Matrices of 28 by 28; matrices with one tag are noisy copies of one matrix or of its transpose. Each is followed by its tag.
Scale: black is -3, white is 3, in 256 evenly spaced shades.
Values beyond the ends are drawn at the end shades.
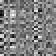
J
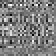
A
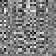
A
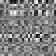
J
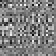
A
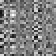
J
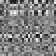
J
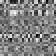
J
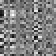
J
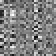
J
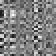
J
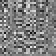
A
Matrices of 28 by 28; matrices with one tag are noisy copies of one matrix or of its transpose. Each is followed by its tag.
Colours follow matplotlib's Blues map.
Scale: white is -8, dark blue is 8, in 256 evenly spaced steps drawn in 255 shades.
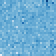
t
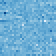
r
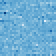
r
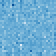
r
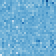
t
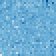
t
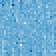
r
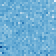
t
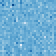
r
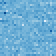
r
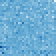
t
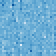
r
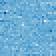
r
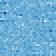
r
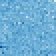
t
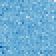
t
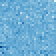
t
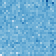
t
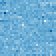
r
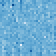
r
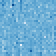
r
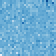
t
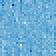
r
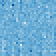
r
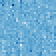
r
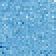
t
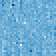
r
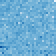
t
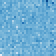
t
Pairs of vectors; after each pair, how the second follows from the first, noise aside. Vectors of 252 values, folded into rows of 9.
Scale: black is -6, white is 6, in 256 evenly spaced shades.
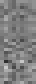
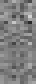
reversed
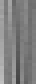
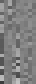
sign-scrambled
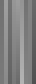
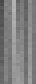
reversed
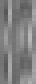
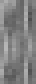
reversed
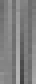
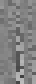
sign-scrambled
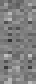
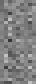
sign-scrambled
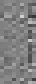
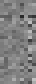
sign-scrambled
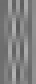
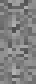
sign-scrambled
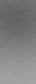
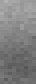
reversed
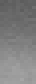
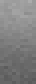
reversed
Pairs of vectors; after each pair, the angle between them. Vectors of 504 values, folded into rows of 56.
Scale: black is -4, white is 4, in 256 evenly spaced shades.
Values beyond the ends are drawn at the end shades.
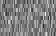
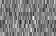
orthogonal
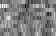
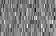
orthogonal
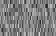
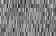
partly aligned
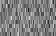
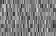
partly opposed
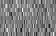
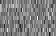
partly aligned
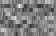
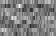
nearly parallel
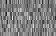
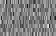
partly aligned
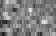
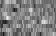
nearly parallel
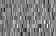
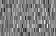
nearly parallel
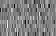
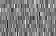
nearly opposite
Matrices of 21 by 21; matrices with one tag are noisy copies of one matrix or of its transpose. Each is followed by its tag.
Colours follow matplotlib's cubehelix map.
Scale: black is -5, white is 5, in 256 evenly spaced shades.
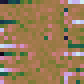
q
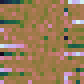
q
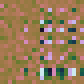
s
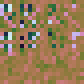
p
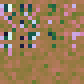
p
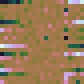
q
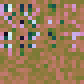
p
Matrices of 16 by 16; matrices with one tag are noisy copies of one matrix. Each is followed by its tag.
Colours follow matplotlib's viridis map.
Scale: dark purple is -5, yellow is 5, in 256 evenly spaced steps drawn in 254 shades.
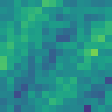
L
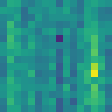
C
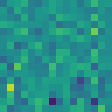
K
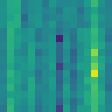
C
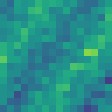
L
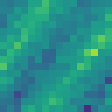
L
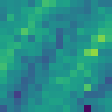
L
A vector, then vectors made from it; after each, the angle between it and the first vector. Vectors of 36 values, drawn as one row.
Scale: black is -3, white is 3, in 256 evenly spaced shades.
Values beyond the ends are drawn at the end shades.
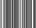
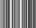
partly aligned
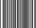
orthogonal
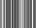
nearly parallel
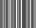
orthogonal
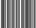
orthogonal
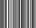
partly opposed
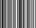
partly opposed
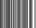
orthogonal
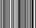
partly opposed
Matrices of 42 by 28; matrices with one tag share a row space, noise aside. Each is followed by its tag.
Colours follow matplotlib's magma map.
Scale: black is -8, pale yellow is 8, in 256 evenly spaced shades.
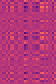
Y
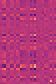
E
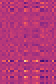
Y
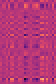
Y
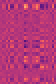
Y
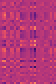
E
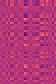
Y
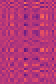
Y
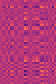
Y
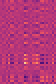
Y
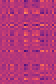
Y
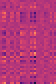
E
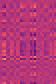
E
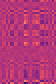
Y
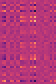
E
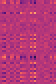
E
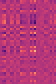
E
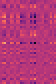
E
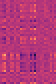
E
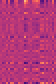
Y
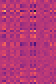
E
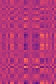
Y
